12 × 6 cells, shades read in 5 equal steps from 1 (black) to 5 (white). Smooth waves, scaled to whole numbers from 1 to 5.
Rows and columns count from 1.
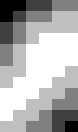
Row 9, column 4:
4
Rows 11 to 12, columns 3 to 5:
4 3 2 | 3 3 2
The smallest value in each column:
1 1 2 2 2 1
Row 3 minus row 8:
-2 -2 -1 -1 0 0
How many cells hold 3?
14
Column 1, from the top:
1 1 2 2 3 3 4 4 5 5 5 4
